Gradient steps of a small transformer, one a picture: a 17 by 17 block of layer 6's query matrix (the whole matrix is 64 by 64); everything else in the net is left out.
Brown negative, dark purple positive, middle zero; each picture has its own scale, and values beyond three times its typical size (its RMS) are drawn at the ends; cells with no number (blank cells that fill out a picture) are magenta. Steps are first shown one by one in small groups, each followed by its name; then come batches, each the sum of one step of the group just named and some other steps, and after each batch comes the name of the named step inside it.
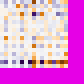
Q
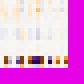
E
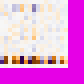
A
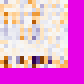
E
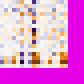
Q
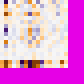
Q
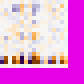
A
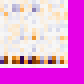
A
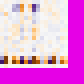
A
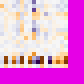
E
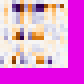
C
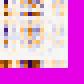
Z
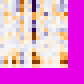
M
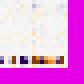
M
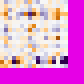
Z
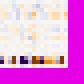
C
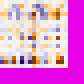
C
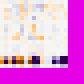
C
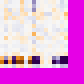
M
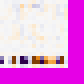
C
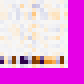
C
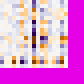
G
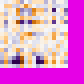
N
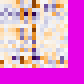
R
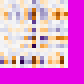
G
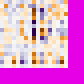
G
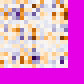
R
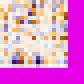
N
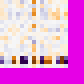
R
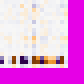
G
